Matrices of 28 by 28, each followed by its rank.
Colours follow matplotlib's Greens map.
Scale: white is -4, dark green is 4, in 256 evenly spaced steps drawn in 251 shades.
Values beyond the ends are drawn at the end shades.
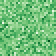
full rank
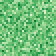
full rank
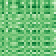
two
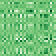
two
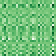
two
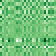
two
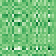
two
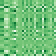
two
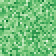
full rank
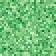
full rank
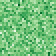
full rank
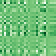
two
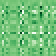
two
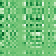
two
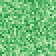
full rank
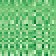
two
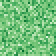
full rank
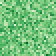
full rank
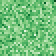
full rank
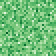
full rank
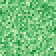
full rank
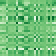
two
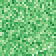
full rank
